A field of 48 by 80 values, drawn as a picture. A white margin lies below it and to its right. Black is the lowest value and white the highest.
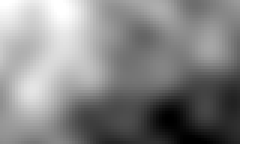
Ninth with the highest average: top left. Stripes: none. Slope: up to the top left. Grain: smooth. Odd rows or columns: none. Ninth with the lowest average: bottom right. Mirror symmetry: none. Lone odd cells: none.
